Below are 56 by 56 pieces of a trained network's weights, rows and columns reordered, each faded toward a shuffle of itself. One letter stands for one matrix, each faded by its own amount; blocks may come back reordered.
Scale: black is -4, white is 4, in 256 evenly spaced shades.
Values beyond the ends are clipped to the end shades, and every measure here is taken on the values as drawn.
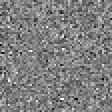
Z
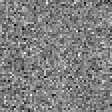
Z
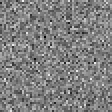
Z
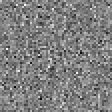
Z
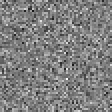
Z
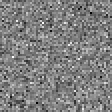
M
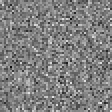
Z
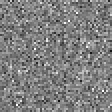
M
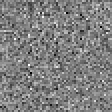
Z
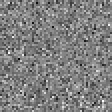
Z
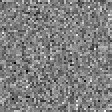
Z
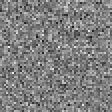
Z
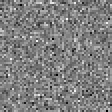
M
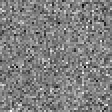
Z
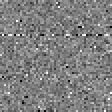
M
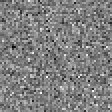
M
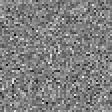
Z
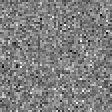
M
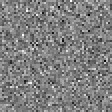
M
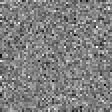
Z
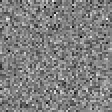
Z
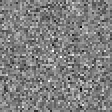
Z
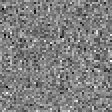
M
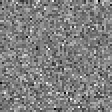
M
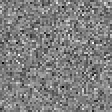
Z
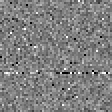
M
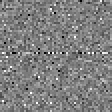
M
